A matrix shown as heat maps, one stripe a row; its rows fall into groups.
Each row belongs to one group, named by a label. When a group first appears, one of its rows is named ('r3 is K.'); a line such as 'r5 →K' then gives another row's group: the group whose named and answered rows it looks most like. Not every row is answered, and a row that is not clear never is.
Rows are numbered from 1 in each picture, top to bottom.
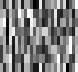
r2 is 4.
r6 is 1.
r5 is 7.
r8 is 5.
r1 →5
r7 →5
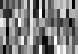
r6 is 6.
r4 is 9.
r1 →6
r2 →6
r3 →4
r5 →4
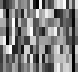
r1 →6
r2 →9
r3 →4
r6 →5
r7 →6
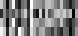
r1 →9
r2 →6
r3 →9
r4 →4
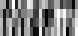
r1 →4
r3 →5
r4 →5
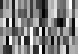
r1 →1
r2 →1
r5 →7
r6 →6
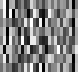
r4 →7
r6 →5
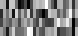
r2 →1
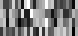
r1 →9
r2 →7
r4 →6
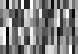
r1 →7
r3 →5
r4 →4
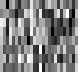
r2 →5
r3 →4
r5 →7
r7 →4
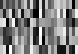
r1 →6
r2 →5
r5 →6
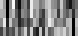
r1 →9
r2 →9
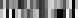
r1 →1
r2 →1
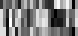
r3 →7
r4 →4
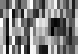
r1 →9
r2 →5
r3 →7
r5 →9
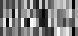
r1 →6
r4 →6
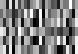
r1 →7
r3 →5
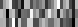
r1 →5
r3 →4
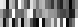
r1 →4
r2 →9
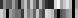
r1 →6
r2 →9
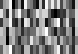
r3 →5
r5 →9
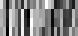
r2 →7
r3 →7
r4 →7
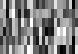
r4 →6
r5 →6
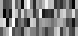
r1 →9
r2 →6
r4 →5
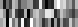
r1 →6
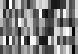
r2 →5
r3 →4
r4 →6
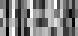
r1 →9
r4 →7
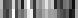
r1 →9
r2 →9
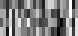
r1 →9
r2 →7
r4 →7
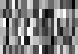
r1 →4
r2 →6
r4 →4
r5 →7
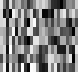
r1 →7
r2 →6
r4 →4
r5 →7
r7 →1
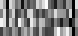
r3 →4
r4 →6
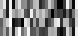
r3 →5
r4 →1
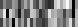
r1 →6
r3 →1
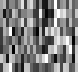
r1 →4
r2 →6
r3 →4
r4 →5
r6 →1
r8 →5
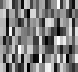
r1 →5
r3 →9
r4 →7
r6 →4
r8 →9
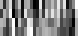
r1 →5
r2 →5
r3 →4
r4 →9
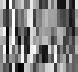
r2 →9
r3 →9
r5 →7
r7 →4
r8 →9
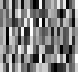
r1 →5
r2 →1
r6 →4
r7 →5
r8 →7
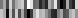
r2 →7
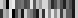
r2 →5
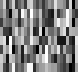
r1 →4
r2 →6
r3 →6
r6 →5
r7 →7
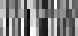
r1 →4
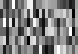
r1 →9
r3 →1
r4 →9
